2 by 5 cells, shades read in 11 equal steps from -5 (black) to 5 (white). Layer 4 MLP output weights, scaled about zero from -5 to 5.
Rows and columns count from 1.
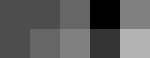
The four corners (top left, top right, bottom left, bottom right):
-2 0 -2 2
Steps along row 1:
same up down up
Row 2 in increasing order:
-3 -2 -1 0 2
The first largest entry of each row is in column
5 5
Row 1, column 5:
0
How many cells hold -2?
3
